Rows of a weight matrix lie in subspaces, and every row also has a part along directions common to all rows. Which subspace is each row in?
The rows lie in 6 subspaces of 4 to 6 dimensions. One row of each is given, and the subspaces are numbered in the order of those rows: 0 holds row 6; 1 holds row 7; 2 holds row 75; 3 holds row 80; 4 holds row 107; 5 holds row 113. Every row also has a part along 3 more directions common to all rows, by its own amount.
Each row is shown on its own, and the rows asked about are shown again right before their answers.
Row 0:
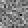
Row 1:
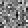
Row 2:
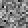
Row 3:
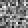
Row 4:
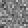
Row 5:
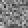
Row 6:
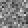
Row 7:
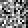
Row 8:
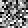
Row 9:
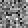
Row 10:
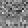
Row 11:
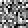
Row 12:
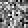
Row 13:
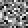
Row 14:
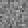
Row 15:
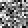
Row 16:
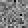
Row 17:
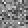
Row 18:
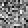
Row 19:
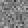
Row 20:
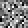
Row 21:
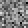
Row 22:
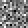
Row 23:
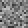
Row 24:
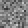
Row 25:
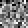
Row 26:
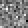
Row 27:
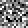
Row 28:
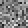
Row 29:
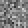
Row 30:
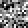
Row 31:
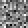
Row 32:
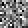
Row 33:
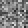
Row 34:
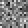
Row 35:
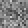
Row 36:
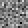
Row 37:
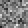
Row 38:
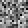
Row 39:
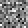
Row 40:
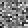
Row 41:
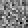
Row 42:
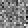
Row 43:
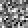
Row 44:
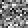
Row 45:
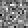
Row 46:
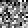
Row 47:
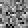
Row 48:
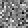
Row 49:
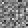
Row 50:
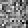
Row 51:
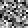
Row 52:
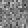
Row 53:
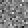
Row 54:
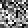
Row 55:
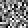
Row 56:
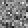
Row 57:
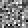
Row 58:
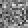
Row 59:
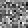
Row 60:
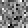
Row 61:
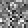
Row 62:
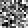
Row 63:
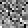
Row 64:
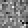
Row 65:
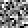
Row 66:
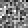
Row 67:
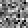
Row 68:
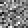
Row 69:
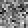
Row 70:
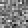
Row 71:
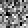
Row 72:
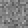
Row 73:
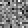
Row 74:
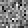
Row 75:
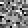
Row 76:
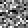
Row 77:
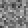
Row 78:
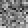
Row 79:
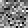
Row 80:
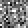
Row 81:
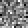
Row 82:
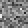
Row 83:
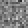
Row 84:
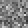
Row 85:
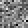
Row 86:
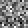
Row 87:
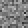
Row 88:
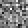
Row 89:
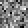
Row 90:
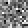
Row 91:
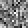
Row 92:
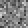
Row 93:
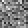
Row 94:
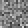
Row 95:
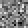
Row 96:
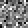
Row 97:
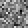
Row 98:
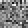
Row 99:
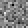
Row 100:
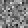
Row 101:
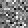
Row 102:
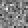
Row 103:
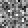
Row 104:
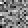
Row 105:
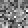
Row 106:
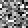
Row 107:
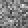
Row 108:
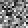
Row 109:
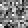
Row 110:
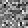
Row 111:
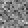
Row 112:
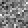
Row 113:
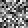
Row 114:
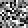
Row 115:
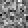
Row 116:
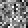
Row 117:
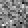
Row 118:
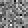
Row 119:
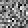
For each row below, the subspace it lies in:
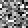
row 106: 4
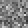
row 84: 0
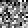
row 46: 3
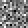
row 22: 3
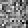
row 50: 1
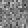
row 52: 2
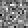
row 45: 0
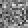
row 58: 5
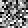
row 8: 5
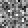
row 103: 1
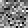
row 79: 5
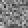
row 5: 5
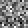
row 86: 0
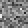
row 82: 5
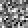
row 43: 3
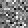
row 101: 5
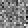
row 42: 3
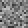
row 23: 5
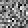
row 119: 1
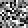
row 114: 2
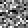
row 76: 2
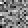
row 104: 2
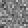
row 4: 1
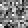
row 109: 3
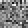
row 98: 3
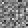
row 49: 0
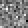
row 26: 0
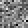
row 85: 2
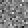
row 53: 2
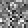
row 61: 1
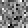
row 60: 1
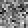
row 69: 4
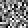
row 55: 1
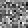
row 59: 5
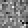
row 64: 1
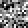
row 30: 0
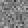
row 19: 5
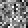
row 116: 1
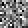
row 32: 5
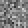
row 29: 4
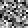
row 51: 4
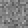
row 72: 0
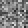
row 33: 4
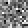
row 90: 2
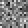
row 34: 2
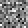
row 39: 3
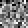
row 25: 3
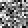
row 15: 3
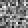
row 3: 3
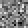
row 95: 4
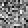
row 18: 0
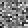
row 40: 0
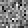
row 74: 1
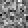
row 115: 4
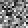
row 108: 3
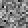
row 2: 4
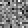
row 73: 2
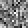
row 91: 5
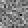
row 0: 5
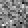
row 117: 4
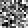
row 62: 4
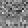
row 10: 2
